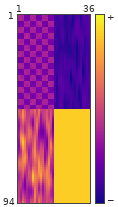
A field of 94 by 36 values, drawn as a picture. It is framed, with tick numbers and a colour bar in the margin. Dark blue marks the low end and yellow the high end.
The table splits into 2 rows of 2 panels. Panel 1,1: low, checkered. Panel 1,2: very low, streaked downward, faint in contrast. Panel 2,1: middling, streaked downward, strong in contrast. Panel 2,2: very high, flat.
